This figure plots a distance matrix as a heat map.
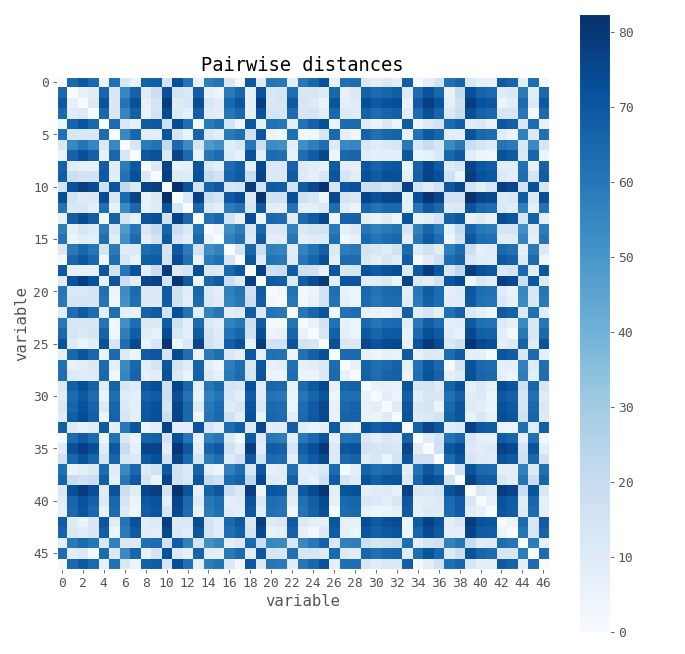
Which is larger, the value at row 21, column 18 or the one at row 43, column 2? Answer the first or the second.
the first
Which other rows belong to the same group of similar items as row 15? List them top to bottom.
1, 2, 3, 5, 8, 9, 11, 12, 14, 18, 20, 21, 23, 24, 25, 27, 28, 33, 37, 38, 42, 43, 45
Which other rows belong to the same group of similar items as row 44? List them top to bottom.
0, 4, 6, 7, 10, 13, 16, 17, 19, 22, 26, 29, 30, 31, 32, 34, 35, 36, 39, 40, 41, 46
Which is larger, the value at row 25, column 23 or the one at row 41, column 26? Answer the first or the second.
the first
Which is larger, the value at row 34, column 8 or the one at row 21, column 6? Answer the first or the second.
the first
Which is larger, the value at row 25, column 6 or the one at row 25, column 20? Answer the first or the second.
the first
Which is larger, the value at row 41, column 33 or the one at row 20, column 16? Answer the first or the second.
the first
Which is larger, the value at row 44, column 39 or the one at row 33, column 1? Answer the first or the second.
the first
